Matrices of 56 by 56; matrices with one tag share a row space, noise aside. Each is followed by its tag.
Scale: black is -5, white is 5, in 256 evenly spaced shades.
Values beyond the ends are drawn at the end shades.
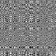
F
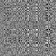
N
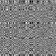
F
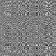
N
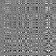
N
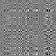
N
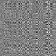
N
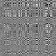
N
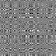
F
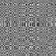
F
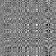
N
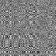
F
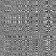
N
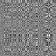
N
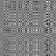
N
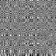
F
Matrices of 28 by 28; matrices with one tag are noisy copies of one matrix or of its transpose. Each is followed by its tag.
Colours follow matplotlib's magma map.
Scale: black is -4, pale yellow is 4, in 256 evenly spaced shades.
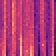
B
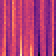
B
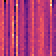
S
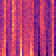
B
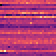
S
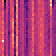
S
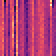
S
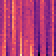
B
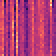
S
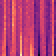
B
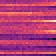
B
